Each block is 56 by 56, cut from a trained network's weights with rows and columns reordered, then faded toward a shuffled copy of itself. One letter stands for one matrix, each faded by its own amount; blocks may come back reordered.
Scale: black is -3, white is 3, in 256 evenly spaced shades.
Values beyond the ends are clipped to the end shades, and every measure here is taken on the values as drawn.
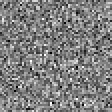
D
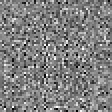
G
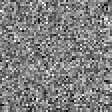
D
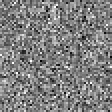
D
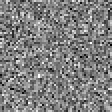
D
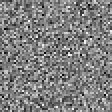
D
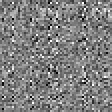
G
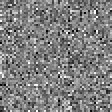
G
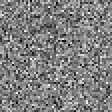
D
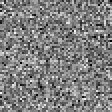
D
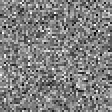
D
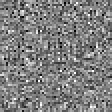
G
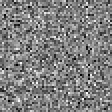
D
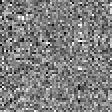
G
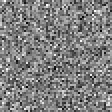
D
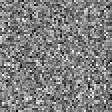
D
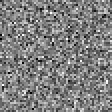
D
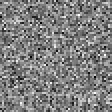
D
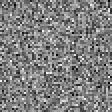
D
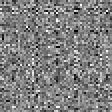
G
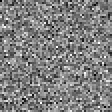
D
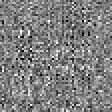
G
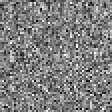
D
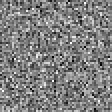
D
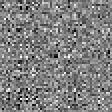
G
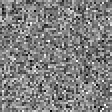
D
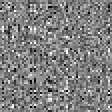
G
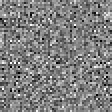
G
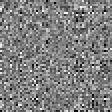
G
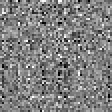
G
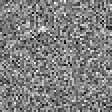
D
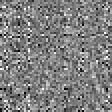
G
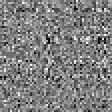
G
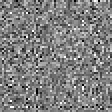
G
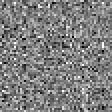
G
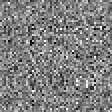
G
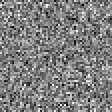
D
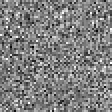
D
